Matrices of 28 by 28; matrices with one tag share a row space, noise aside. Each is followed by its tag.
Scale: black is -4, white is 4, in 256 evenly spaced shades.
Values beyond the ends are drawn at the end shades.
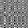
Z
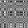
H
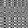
Z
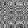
H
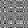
H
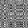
H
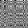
H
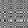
H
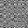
Z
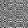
H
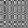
Z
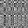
Z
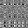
Z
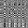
Z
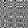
H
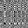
Z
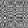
H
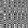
Z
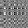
Z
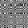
H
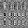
Z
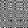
H
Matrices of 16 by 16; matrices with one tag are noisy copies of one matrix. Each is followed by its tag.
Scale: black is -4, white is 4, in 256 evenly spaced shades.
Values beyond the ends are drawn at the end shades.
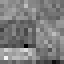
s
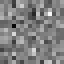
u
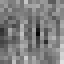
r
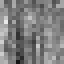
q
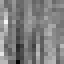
q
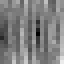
r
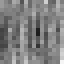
r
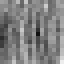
r
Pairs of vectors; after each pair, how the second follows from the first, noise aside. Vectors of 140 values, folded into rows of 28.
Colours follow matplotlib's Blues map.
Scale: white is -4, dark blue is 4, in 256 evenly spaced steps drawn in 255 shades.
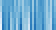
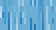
partly zeroed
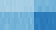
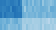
reversed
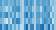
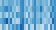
negated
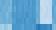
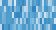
shuffled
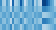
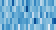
shuffled
